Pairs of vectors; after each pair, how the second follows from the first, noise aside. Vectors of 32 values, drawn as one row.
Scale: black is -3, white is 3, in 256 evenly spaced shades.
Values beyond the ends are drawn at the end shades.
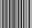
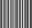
negated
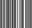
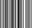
sign-scrambled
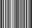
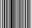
negated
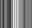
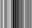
negated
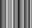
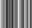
negated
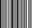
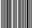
negated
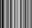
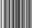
negated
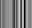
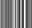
negated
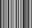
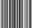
negated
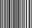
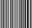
negated
